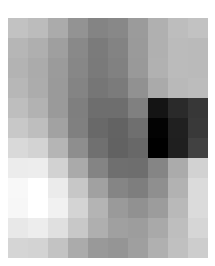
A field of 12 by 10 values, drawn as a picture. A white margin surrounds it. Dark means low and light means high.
Stripes: none. Roughest part: middle right. Odd patch: lower, in the middle right. Calmest part: top right. Ninth with the lowest average: middle right. Ninth with the highest average: bottom left.
